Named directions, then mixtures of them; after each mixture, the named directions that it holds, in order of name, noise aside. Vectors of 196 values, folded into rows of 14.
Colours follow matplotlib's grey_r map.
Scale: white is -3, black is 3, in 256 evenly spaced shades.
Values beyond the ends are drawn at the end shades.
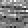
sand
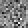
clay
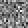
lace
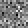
clay, lace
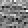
sand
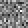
lace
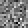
clay, lace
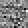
clay, sand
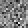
clay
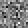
clay, lace, sand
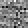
clay, lace, sand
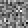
lace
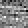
sand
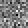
clay, lace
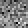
clay, sand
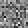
clay, lace, sand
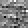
clay, sand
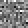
lace, sand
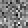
clay, lace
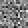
clay, lace, sand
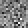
clay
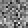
clay, lace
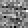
clay, sand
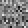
lace, sand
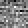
lace, sand
